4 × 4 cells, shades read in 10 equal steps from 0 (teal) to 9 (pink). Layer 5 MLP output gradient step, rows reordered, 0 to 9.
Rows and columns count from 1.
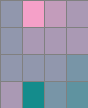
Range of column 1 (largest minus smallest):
1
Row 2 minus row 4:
-1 6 2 3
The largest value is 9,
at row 1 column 2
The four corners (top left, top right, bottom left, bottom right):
5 6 6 3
